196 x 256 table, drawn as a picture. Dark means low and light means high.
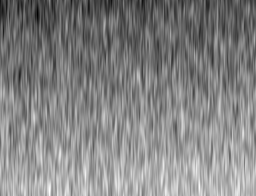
Grain: streaks running down. Histogram: bell-shaped. Slope: up to the bottom.
